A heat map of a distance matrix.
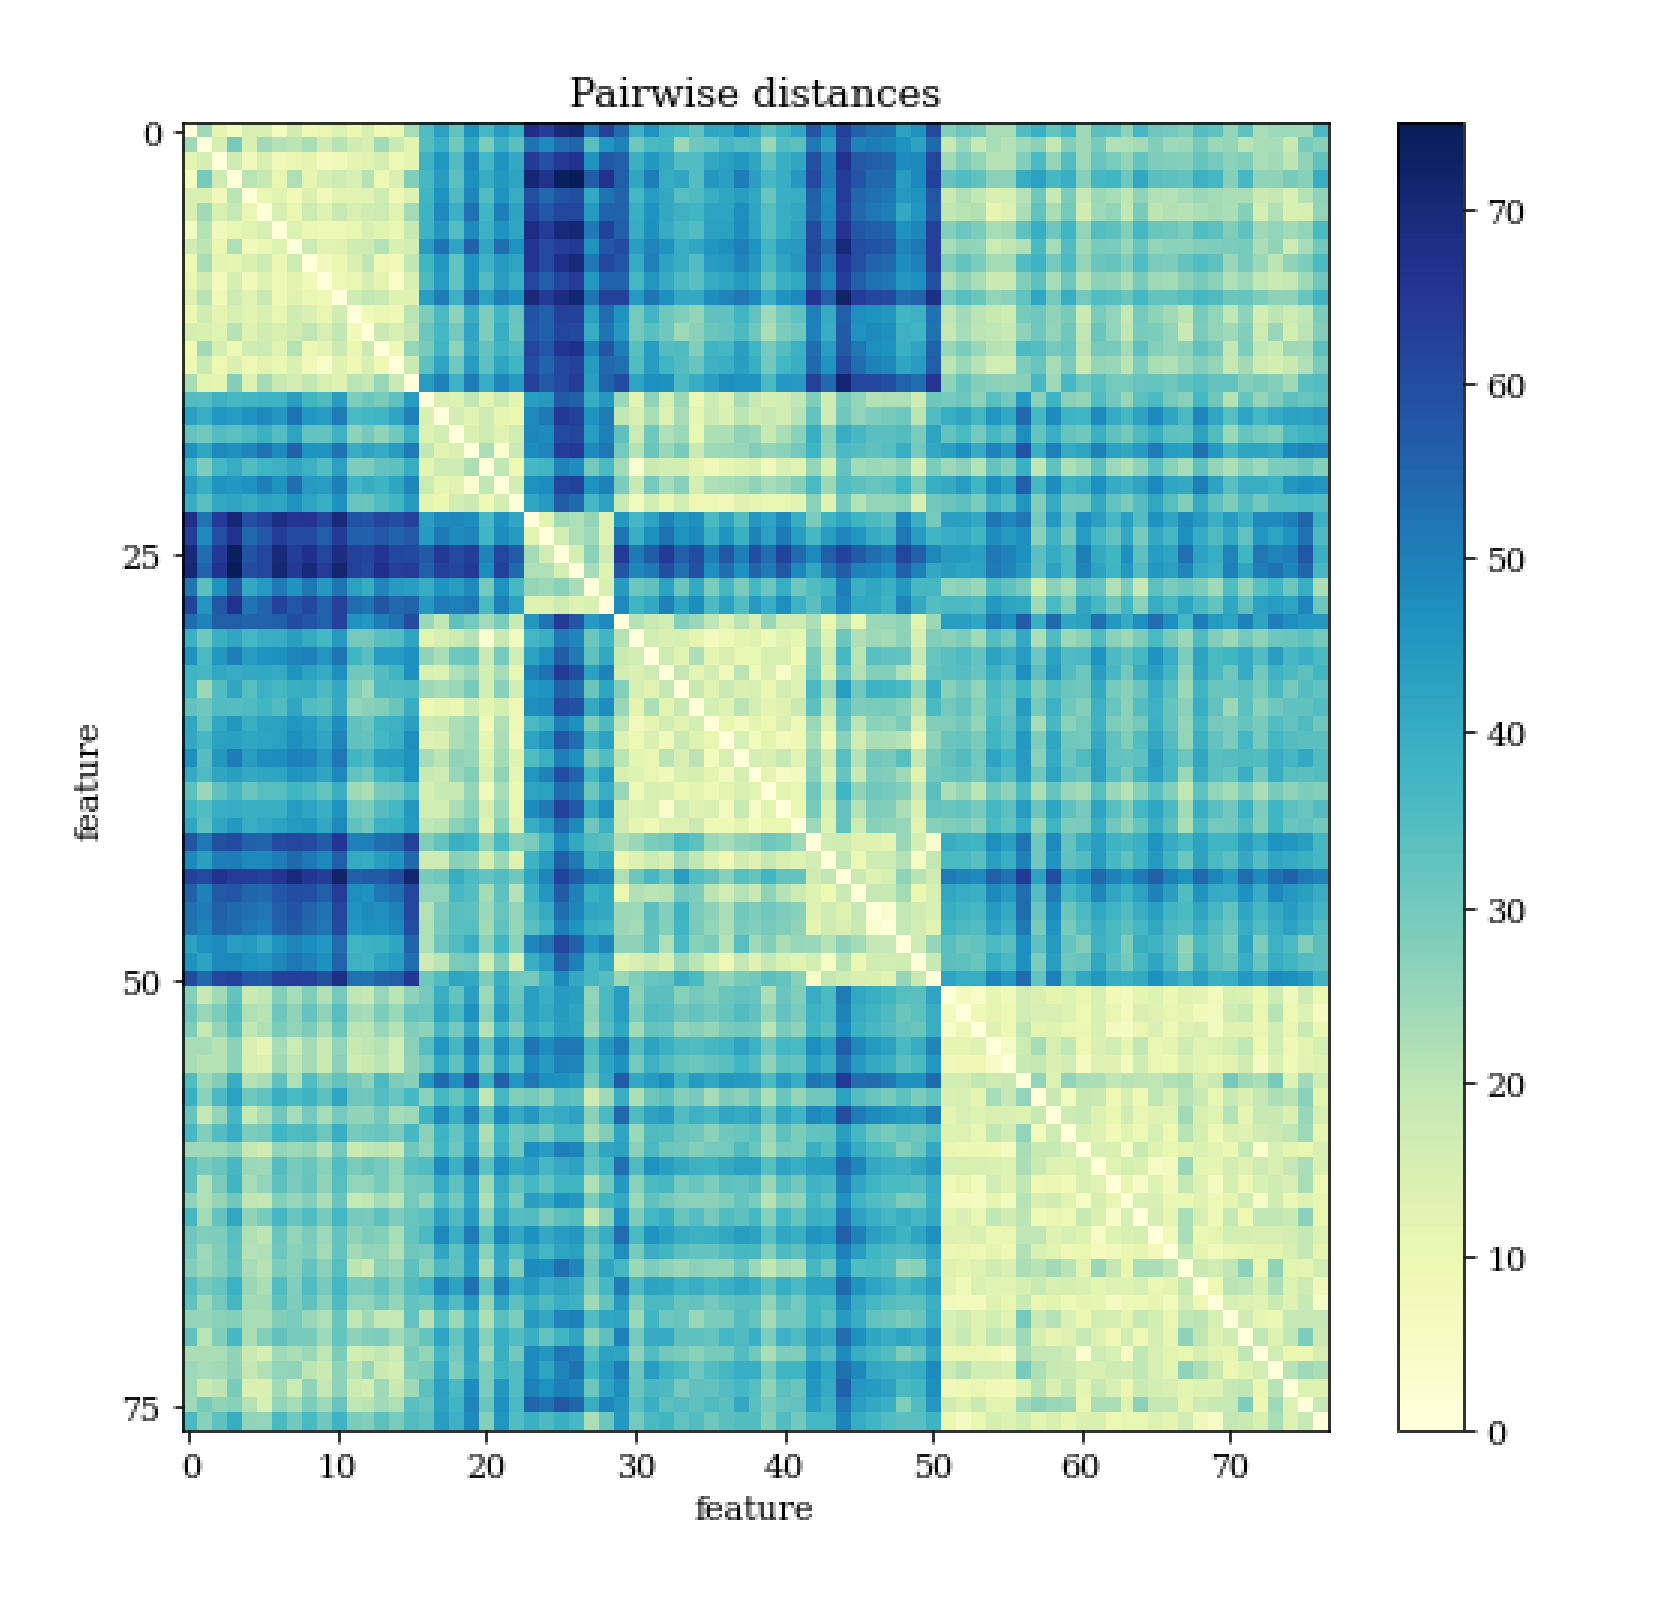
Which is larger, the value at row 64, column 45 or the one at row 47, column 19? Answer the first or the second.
the first
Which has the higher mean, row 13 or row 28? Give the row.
28
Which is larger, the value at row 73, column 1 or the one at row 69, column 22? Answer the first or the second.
the second
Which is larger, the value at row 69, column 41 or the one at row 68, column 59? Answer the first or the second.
the first
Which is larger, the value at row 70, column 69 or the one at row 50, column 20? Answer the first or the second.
the second
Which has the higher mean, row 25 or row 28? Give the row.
25
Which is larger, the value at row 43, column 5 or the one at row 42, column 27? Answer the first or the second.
the first
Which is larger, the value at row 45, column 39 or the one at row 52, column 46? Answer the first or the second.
the second
